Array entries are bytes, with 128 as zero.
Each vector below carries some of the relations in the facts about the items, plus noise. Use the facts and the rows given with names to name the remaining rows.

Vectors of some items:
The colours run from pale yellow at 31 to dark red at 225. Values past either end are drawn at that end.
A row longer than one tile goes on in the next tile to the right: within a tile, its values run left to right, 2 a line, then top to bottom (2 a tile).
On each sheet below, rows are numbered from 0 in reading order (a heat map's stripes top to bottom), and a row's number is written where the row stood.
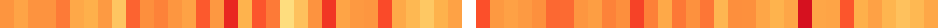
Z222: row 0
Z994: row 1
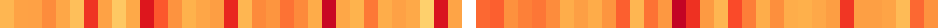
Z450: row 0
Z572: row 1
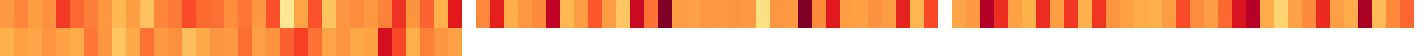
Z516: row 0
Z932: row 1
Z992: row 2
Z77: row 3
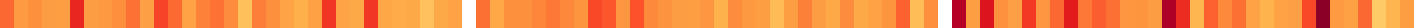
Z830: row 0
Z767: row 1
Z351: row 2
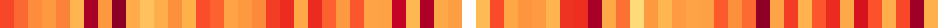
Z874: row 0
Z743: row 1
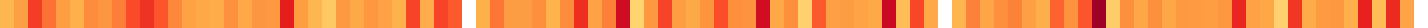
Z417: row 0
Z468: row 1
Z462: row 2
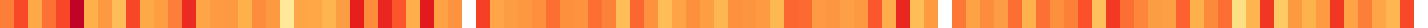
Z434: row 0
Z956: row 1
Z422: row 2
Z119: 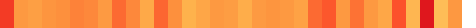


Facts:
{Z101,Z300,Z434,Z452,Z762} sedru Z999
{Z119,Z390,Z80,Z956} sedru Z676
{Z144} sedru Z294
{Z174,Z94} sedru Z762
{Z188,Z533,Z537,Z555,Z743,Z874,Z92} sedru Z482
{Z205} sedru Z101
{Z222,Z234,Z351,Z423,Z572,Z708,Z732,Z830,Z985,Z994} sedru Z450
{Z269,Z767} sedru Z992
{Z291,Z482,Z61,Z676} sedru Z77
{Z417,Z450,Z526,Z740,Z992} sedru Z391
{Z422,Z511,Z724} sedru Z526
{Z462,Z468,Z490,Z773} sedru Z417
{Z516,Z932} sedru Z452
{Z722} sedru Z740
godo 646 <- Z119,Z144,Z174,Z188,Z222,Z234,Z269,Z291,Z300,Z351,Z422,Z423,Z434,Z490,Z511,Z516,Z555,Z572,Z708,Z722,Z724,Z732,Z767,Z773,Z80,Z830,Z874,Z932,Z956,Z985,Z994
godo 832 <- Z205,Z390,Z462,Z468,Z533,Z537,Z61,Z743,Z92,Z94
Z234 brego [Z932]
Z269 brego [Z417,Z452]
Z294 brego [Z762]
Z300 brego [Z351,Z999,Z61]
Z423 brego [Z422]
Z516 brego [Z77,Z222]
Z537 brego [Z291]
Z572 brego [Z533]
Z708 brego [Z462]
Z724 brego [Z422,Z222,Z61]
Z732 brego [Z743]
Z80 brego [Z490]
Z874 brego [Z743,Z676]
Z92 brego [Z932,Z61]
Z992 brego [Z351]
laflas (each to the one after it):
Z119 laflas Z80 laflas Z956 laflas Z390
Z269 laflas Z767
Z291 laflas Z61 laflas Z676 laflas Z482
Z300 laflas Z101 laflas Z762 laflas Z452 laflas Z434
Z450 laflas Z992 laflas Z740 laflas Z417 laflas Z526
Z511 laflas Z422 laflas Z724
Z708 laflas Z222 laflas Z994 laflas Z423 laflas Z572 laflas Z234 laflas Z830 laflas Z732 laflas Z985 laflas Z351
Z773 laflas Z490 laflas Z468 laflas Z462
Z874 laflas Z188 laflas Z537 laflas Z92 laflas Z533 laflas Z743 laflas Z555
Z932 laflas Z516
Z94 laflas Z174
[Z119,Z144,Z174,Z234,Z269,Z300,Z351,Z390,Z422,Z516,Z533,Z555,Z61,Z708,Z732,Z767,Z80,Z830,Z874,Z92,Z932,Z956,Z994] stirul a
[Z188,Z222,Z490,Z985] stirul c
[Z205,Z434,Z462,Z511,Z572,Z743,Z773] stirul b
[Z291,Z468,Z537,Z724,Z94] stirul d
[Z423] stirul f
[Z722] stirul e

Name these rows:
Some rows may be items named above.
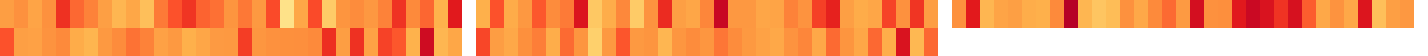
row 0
Z516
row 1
Z94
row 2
Z92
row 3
Z188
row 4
Z291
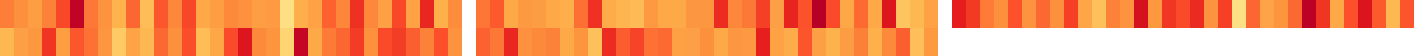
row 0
Z174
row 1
Z61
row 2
Z300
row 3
Z999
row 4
Z722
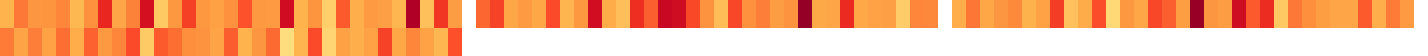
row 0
Z468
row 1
Z234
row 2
Z537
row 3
Z422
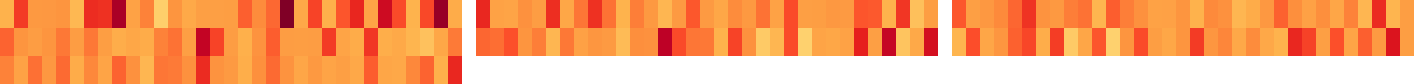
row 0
Z743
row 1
Z555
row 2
Z144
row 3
Z708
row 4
Z724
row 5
Z205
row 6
Z269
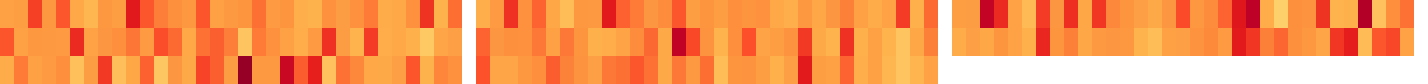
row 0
Z490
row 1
Z490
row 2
Z992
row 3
Z830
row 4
Z708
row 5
Z676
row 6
Z537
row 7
Z994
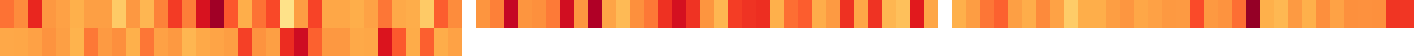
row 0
Z423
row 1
Z732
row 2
Z294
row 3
Z482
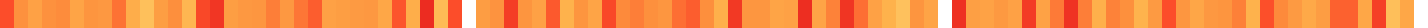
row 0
Z80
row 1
Z985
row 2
Z555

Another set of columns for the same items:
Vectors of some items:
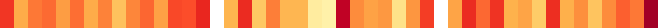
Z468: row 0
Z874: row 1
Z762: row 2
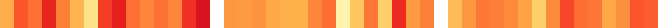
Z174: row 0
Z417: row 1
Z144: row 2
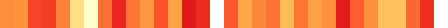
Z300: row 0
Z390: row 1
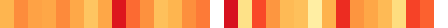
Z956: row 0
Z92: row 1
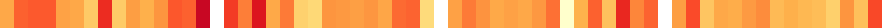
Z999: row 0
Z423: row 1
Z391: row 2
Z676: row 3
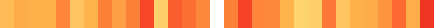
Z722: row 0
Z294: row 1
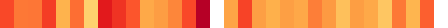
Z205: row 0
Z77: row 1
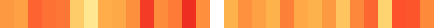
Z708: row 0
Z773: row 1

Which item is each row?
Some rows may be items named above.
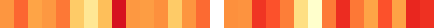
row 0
Z80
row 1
Z300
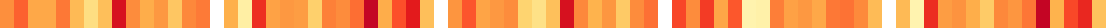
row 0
Z80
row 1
Z351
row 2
Z80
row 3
Z724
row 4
Z351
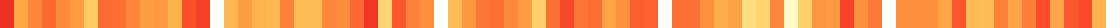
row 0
Z61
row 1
Z722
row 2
Z144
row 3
Z992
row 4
Z222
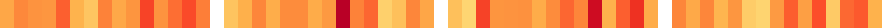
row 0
Z767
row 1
Z555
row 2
Z830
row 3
Z572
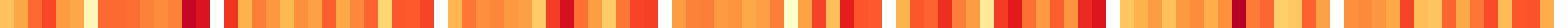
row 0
Z932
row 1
Z462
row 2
Z434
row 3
Z450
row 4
Z174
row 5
Z555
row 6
Z222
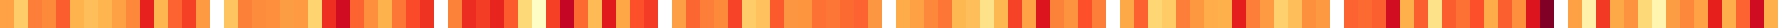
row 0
Z994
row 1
Z434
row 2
Z516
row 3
Z422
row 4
Z732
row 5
Z188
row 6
Z94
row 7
Z234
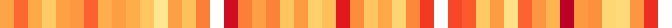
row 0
Z482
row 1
Z537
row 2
Z743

